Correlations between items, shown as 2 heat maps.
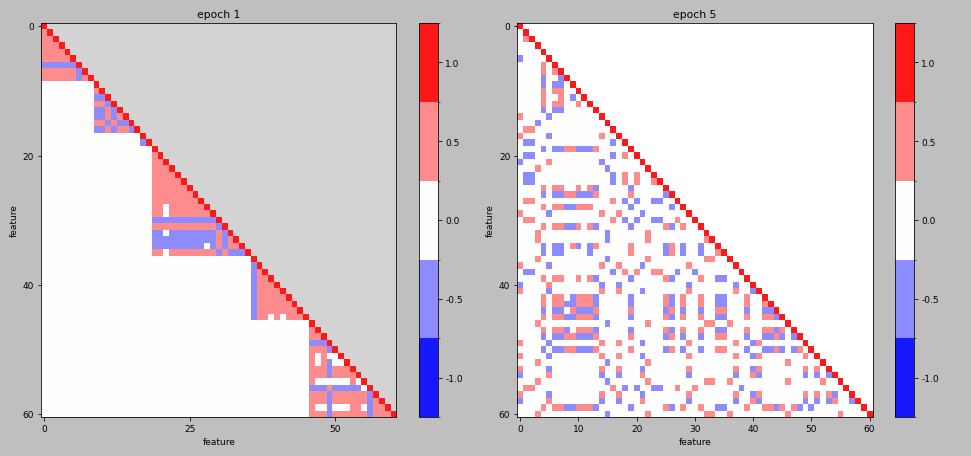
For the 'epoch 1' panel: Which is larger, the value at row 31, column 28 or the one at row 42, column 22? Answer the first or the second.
the first
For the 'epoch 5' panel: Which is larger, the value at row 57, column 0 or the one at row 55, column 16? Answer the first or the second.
the first
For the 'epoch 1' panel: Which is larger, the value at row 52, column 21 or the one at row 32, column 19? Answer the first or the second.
the first
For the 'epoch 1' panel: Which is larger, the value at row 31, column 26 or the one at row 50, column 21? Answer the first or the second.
the first
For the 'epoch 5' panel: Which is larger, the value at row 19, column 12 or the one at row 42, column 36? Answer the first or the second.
the second
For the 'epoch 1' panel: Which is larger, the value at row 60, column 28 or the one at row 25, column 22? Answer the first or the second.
the second
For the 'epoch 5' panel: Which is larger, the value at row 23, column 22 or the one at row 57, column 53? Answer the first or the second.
the second
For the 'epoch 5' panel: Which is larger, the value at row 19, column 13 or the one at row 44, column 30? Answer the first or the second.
the first
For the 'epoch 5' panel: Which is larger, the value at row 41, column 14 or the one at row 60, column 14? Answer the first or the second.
the first
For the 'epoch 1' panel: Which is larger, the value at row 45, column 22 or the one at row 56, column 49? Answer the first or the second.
the second
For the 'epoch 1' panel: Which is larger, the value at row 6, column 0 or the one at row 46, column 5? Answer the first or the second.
the second
